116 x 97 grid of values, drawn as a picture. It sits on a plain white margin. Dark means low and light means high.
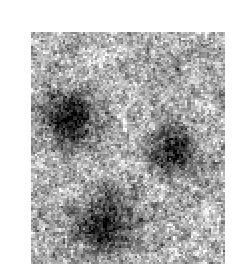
Grain: blotchy. Dips: three. Odd rows or columns: none. Mirror symmetry: none.
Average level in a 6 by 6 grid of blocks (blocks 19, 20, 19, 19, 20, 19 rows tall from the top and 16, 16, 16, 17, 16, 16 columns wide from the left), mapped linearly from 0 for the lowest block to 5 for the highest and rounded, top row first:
545444 | 324444 | 204424 | 444313 | 431345 | 421445
